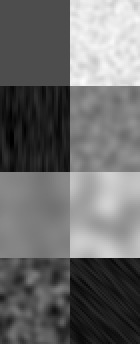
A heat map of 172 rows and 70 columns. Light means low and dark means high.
It is made of 4 by 2 panels. Panel 1,1: high, flat. Panel 1,2: very low, blotchy, faint in contrast. Panel 2,1: very high, streaked downward, faint in contrast. Panel 2,2: middling, blotchy, faint in contrast. Panel 3,1: middling, smooth, faint in contrast. Panel 3,2: low, smooth. Panel 4,1: high, blotchy. Panel 4,2: very high, slanting down to the right, faint in contrast.
